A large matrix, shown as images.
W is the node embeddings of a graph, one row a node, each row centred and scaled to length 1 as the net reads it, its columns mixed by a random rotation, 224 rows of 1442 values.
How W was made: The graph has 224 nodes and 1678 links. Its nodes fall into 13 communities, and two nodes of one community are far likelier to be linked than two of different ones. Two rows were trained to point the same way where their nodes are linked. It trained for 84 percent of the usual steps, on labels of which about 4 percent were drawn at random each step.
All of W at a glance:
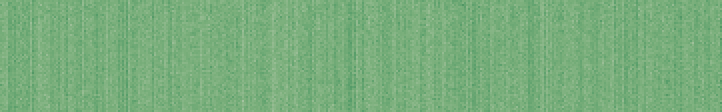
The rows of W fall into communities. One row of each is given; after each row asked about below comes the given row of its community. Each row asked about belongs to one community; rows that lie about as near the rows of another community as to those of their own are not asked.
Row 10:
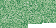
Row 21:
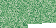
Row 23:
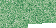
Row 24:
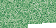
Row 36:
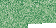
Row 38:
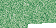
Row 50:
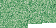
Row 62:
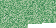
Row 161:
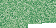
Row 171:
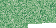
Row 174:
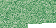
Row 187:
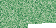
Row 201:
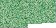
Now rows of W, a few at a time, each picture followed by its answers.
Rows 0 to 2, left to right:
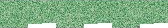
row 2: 161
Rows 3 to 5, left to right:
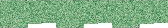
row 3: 171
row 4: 36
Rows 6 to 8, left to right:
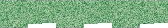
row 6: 24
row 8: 62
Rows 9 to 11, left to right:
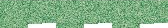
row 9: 38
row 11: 201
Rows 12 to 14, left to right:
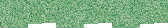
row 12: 171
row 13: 171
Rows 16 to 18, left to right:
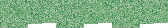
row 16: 171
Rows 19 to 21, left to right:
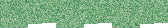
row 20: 38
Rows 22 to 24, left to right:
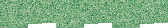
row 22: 187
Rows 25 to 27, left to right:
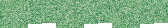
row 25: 10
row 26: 36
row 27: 50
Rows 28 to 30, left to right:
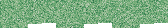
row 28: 62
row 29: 36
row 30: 171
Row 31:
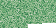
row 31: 21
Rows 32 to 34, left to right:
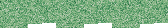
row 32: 36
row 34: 38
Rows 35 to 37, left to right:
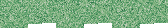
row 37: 36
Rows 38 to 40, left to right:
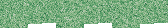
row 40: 174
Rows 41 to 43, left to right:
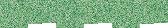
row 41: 23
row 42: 187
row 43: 174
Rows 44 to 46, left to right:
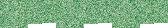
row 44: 36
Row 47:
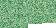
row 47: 187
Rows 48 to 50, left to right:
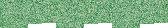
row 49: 161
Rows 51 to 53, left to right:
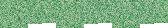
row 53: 23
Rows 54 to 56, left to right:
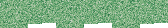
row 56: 36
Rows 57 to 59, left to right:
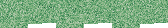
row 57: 36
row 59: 24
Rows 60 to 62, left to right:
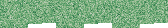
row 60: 38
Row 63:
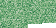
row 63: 38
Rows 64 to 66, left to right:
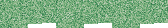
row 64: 62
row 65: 36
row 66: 187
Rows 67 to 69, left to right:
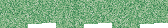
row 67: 171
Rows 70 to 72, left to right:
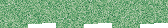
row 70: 24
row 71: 62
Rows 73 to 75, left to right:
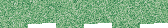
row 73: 161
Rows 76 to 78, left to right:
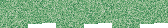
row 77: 161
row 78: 174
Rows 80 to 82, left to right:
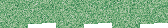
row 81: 24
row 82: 187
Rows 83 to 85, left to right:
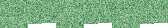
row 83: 187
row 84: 50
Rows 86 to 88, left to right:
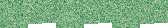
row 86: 187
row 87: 36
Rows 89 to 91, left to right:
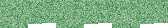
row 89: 161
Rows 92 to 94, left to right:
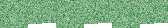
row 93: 36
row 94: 187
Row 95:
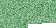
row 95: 10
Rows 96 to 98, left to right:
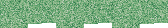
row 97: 50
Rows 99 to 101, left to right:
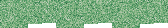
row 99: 24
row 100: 187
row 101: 50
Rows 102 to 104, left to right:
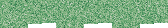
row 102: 174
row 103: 161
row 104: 62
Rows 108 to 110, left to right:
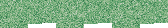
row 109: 201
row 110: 201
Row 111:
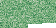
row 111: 161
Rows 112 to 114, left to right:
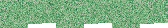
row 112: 38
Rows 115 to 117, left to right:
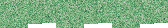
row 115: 50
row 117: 24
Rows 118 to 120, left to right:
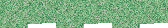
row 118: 38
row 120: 161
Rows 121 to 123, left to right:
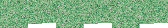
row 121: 50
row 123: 21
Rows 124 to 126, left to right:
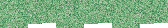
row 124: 36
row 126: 171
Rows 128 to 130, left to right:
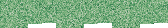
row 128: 36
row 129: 50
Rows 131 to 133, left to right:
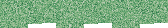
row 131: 161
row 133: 62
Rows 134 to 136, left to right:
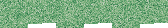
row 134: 187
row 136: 62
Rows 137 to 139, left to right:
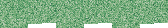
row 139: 174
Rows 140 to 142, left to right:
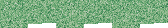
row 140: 23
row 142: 24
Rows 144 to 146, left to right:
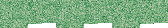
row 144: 62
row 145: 50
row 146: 36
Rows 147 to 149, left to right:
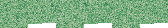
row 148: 38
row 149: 174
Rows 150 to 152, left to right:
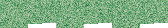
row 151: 38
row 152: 62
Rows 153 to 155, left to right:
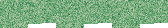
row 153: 38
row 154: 161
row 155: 10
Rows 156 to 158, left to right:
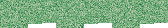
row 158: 62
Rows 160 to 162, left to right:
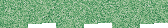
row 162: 50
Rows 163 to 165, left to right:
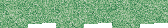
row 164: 187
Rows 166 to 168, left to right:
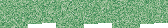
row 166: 62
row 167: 10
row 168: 24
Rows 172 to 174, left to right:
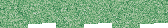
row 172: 24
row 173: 24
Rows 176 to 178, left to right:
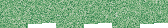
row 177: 161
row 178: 50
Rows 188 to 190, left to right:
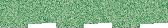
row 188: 23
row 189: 50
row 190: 161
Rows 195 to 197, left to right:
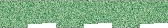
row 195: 38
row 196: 50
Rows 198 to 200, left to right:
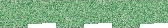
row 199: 24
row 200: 10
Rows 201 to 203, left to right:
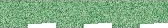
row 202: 161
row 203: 187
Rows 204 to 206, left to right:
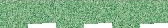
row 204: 161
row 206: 24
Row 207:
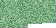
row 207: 21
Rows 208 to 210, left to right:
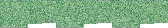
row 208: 62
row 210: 24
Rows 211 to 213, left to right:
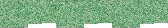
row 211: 187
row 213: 171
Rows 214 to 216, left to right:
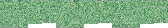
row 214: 201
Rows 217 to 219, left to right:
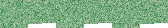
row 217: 38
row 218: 24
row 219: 62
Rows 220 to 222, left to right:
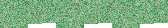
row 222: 174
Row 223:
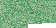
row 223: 62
